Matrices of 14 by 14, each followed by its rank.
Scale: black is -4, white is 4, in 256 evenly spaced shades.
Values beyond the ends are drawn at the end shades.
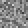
full rank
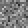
full rank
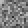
full rank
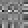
two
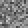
full rank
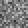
full rank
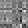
two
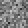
full rank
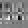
two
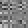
two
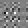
two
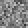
full rank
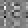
two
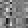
two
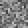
full rank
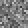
full rank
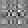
two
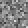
full rank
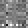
two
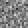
full rank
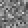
full rank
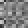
two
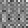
two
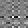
two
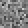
full rank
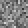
full rank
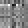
two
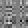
two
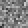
full rank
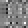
two
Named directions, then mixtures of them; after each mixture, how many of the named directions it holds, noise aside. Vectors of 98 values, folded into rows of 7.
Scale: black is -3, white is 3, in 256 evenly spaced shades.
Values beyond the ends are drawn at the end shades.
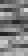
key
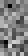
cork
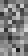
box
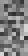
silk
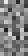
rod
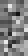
three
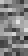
two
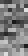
two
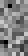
one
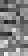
two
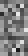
one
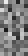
one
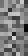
two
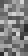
one
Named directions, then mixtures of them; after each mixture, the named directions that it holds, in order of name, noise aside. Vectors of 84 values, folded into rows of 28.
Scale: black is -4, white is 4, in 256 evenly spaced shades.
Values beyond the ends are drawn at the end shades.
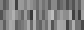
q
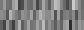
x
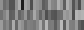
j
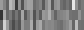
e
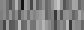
j, x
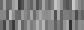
x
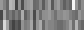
e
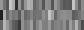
e, q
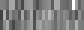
e, x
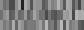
j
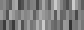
x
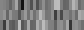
j, x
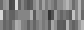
e, q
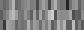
q, x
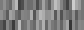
x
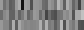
j
